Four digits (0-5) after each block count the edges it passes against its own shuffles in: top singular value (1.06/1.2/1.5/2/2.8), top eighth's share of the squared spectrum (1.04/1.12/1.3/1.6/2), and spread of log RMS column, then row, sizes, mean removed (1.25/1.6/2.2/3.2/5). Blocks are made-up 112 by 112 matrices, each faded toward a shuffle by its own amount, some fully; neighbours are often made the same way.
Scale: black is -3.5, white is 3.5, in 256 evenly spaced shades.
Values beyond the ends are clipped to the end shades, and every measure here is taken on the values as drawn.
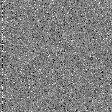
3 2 2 0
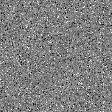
0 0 1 0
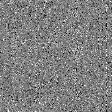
1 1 2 0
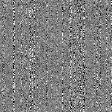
2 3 4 0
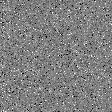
1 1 0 0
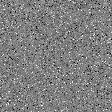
1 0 0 0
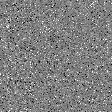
3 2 1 0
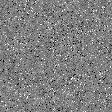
2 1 0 0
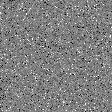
0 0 0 0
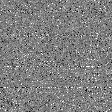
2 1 0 2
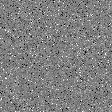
0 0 0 0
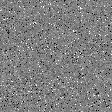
0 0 0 0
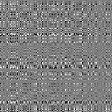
5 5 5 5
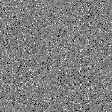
3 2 1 0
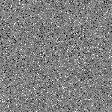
3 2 1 0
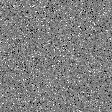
1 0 0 0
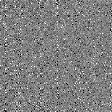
4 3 2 2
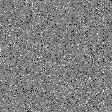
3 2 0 0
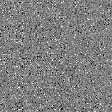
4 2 1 1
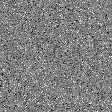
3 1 0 0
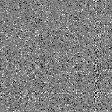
4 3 2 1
